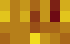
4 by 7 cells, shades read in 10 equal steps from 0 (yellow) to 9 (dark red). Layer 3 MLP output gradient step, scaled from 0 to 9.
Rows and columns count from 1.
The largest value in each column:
5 4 4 7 5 9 5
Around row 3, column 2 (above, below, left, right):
4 4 4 4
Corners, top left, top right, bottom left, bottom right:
2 2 5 5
